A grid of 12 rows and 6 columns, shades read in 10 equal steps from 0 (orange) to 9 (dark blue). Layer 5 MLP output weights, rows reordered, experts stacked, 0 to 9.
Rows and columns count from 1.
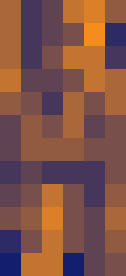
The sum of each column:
62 62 53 55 53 56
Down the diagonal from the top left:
3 7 5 5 5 5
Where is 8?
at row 2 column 6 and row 11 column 1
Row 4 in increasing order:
2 2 3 5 6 6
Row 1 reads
3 7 6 2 1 4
